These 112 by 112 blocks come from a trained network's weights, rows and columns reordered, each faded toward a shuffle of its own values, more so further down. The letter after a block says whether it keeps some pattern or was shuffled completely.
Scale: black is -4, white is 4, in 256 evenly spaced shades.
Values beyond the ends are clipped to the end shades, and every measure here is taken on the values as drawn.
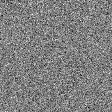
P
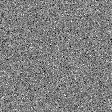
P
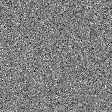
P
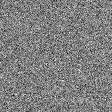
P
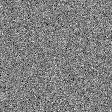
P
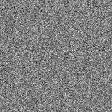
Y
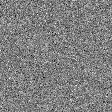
P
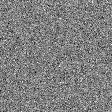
P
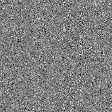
Y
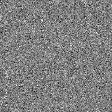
Y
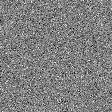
P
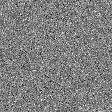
P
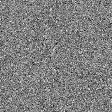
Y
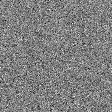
P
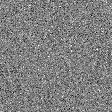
P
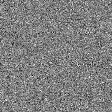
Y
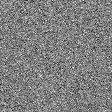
P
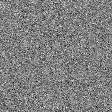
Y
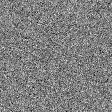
P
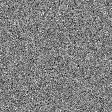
P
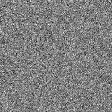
Y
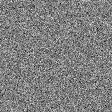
P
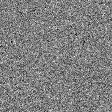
P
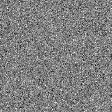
Y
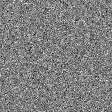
P
